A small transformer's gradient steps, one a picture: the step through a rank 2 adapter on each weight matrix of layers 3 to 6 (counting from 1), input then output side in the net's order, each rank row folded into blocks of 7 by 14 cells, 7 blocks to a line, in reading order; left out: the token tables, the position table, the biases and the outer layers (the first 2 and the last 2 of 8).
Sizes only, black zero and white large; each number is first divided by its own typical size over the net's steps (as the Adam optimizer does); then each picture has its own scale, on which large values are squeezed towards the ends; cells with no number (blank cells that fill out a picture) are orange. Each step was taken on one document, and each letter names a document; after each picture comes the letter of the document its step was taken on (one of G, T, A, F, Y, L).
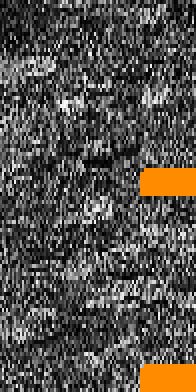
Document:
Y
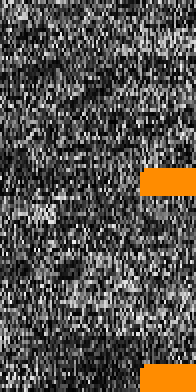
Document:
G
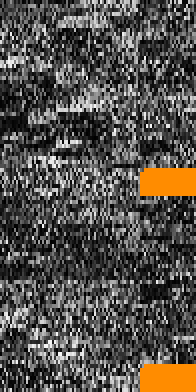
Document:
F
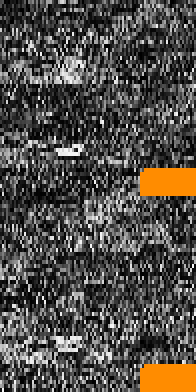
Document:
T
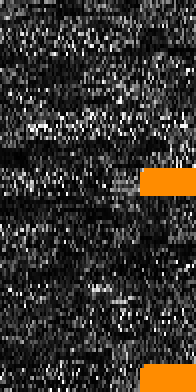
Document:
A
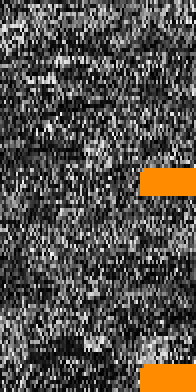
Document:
F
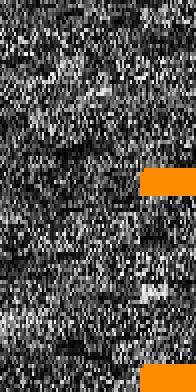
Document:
F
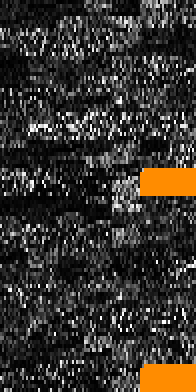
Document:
A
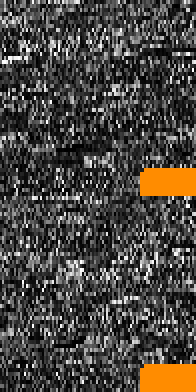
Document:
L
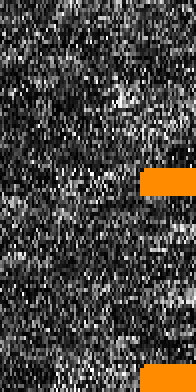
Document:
T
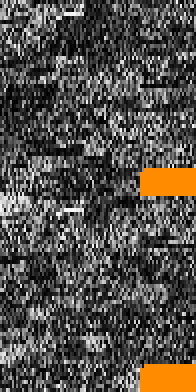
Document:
F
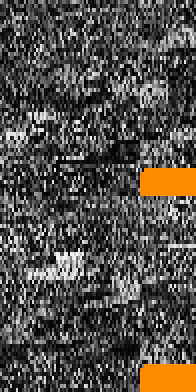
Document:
G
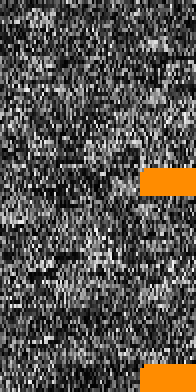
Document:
Y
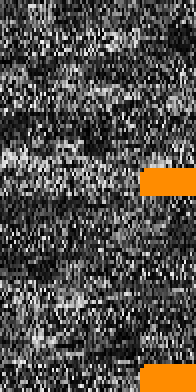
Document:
F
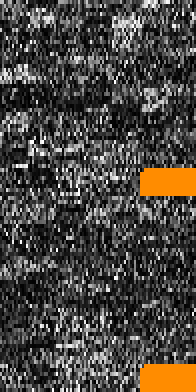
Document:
T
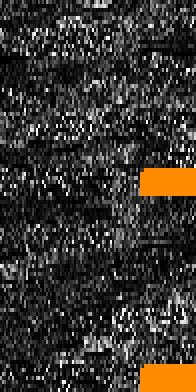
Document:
A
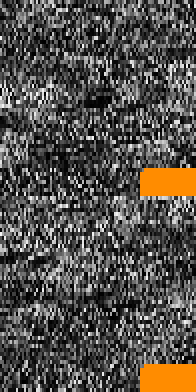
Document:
G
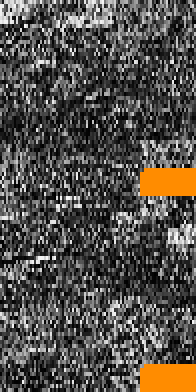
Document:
F
